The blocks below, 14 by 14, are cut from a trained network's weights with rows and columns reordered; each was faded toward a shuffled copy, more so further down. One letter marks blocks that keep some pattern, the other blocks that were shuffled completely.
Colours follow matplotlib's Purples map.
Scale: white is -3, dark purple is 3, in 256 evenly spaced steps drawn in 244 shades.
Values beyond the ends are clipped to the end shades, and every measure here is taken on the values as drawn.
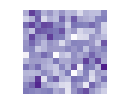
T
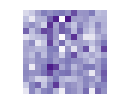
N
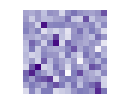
T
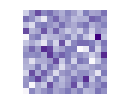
T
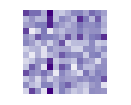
N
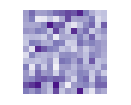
N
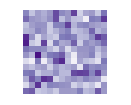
N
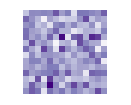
T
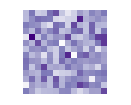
T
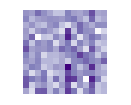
N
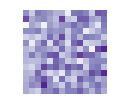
T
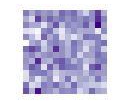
N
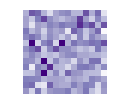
T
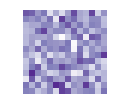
T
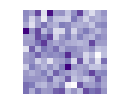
T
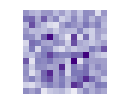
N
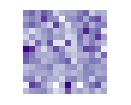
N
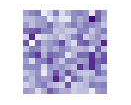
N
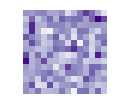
T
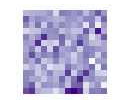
T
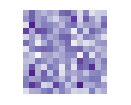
T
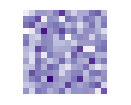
T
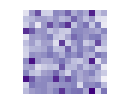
T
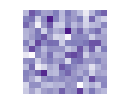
T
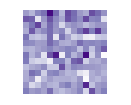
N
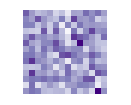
T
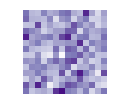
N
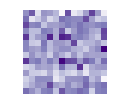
N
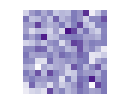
T
